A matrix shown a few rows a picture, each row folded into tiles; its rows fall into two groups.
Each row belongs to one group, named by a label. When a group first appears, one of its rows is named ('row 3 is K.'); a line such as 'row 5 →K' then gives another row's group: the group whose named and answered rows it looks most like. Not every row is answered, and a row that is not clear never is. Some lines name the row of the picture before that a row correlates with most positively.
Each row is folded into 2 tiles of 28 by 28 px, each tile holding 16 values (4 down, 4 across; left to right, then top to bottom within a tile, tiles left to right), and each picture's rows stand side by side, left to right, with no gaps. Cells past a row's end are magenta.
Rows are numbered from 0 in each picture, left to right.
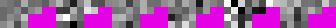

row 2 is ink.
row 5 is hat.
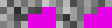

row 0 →hat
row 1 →ink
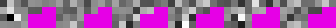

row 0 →ink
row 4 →ink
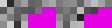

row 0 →hat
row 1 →hat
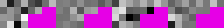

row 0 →hat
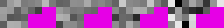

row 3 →hat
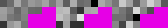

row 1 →hat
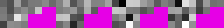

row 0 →ink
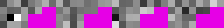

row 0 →ink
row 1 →hat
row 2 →ink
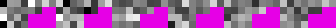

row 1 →hat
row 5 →hat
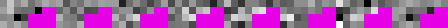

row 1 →hat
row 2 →hat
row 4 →ink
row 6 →ink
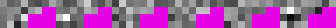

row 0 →hat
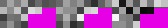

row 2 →hat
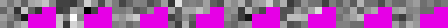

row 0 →hat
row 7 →ink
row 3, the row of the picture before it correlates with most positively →0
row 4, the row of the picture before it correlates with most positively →2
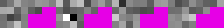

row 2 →hat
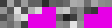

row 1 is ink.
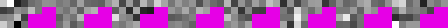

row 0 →ink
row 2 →hat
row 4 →hat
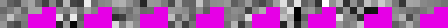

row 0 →ink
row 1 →ink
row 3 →ink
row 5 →hat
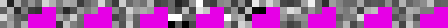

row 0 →hat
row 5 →ink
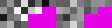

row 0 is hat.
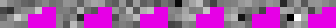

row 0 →ink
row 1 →hat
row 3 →ink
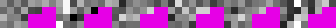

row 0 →hat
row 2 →ink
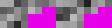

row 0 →ink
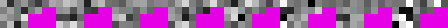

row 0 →hat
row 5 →ink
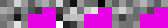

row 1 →ink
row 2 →ink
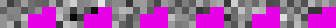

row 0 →hat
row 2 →ink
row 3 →hat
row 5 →hat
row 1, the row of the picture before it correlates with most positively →0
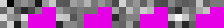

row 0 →hat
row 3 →ink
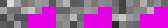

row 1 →ink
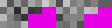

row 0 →hat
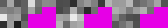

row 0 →ink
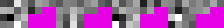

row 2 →ink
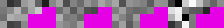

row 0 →ink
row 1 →hat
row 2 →hat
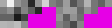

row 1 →ink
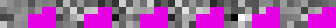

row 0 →ink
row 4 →ink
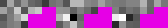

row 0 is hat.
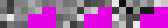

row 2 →hat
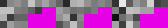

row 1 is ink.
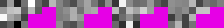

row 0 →ink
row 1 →ink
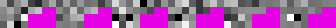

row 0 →hat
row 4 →ink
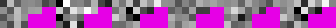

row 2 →hat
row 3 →hat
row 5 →hat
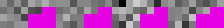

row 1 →ink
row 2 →ink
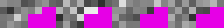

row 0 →ink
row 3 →hat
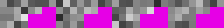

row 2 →ink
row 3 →ink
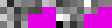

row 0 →hat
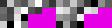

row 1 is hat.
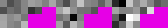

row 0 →hat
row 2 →ink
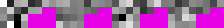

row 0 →hat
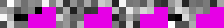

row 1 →hat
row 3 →ink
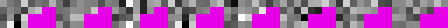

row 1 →ink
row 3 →hat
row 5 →hat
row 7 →hat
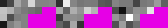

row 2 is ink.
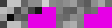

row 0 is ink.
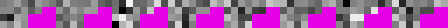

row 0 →ink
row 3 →hat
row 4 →hat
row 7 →hat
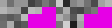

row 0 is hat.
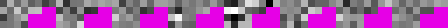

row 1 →hat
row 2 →hat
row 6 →hat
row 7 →hat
